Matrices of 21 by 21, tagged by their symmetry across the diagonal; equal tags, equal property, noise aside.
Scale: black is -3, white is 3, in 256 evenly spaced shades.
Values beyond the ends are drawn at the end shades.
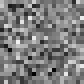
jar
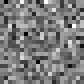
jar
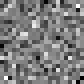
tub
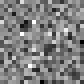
tub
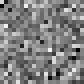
tub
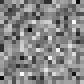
tub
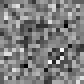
tub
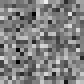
jar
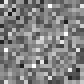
tub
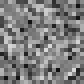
tub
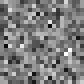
jar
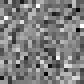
jar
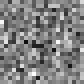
jar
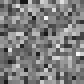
jar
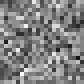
jar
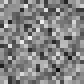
tub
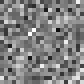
tub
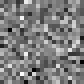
jar
